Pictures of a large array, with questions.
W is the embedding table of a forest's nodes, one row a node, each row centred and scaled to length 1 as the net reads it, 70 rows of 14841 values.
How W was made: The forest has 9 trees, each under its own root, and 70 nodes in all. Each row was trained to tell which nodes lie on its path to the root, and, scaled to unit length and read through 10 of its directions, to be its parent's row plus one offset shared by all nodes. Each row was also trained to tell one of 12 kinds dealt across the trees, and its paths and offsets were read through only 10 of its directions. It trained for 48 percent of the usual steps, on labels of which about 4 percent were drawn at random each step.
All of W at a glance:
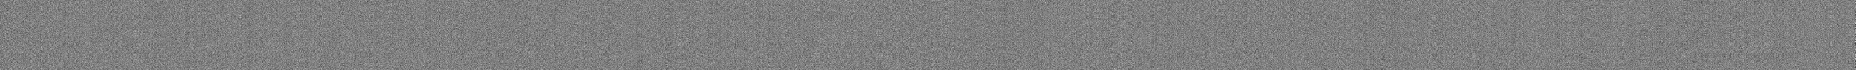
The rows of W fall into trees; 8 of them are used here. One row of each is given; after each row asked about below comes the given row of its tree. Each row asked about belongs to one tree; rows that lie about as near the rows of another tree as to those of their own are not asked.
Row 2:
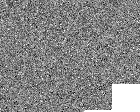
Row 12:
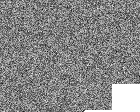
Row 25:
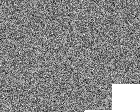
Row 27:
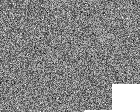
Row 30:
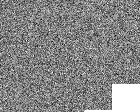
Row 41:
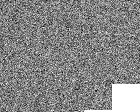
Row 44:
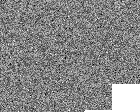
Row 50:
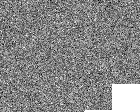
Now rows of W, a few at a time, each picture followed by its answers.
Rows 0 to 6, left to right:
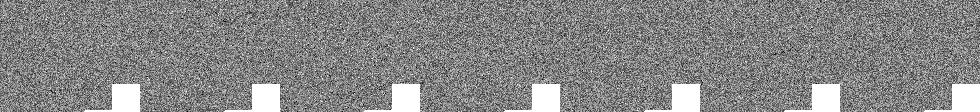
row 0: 27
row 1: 2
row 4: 25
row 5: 12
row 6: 27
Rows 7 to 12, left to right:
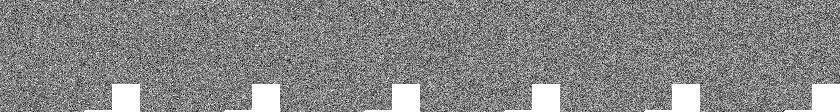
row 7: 41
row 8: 27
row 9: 2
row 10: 27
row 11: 25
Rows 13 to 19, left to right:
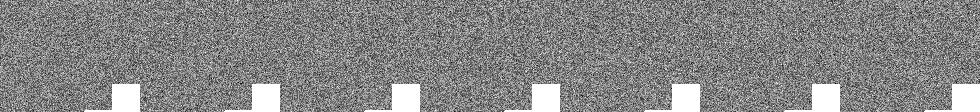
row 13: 30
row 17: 25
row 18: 50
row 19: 44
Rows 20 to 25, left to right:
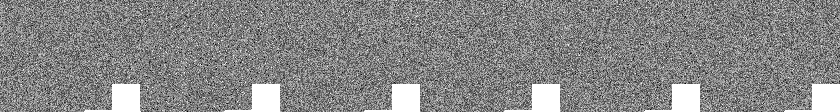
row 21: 2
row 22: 27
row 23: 30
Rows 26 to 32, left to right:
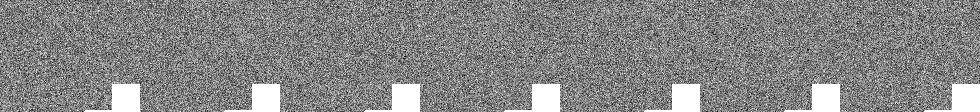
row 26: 25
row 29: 50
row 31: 2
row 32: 25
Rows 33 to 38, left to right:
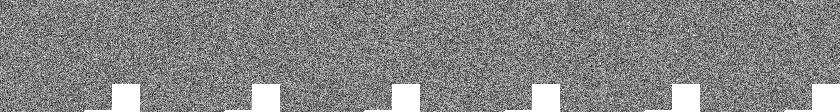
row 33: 30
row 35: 2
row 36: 25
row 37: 2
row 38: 41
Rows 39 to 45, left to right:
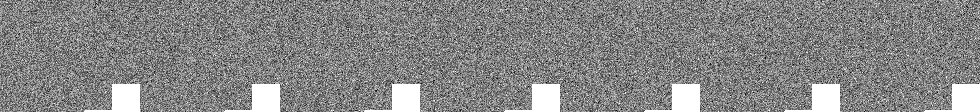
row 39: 50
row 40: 27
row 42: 25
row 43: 25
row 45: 44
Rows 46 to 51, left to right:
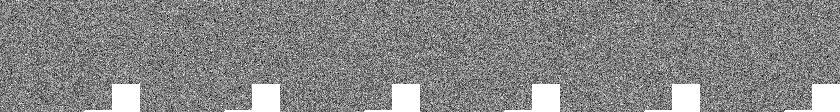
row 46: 41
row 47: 2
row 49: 27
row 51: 12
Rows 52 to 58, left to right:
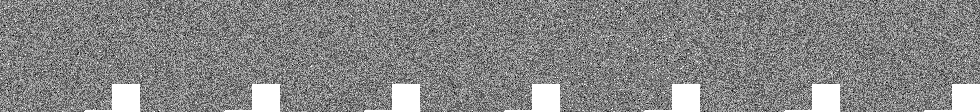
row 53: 2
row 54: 30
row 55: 2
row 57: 2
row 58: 27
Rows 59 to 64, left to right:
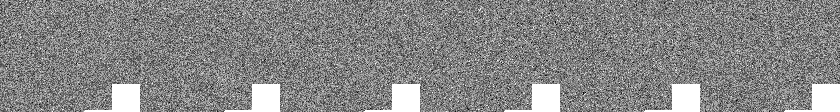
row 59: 30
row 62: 25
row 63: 27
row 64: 12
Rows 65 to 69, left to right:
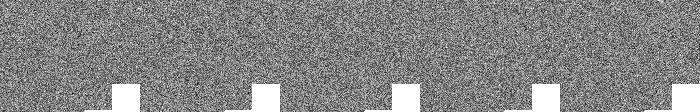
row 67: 25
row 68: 27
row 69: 41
